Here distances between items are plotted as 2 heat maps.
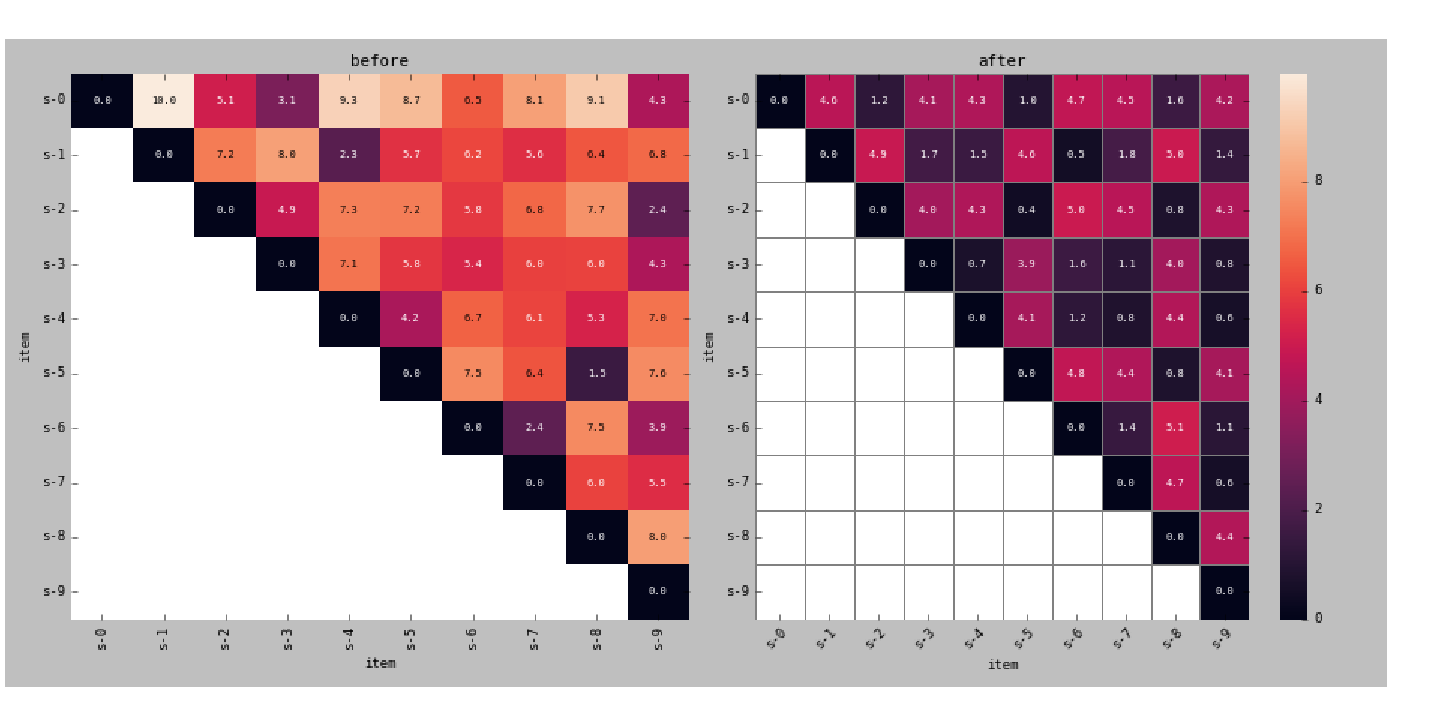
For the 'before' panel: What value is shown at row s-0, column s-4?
9.3
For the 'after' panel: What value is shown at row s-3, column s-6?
1.6
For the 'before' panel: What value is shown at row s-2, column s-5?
7.2
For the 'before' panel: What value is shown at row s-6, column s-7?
2.4
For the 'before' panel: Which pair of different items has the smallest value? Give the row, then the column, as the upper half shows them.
s-5, s-8
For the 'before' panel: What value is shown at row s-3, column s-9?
4.3
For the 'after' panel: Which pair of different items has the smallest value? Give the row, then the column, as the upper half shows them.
s-2, s-5
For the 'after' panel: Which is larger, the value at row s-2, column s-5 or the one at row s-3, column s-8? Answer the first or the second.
the second
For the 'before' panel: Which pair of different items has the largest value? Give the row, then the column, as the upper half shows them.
s-0, s-1
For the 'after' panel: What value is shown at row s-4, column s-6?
1.2
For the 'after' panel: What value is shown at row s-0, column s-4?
4.3
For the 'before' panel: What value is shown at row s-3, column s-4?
7.1
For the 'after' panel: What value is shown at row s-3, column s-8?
4.0
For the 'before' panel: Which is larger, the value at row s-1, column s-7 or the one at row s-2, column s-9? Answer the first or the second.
the first
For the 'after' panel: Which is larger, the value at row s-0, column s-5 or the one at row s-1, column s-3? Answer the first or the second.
the second
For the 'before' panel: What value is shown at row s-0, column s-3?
3.1
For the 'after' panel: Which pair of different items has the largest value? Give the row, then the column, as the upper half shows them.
s-6, s-8
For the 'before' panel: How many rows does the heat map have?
10
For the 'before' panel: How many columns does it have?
10
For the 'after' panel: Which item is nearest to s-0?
s-5
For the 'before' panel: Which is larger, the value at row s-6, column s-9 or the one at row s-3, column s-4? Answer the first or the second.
the second
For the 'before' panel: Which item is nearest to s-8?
s-5
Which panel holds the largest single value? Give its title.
before
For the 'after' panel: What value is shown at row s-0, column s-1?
4.6
